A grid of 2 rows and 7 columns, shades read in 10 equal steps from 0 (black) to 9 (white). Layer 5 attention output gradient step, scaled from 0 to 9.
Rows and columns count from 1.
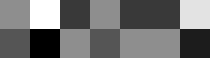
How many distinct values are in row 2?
4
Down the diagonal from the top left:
5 0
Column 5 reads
2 5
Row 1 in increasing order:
2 2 2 5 5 8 9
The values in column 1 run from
3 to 5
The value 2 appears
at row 1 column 3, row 1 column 5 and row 1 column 6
